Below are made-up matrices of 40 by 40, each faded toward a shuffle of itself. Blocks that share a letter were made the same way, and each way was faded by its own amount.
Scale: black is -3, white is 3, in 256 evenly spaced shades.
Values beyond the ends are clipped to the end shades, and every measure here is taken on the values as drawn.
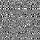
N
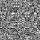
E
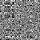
E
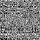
E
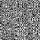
E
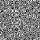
E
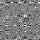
N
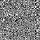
E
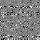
N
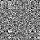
E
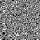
E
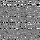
N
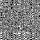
E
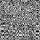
E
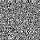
E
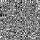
E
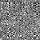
E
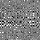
N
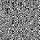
E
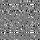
N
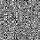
E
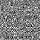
E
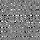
N
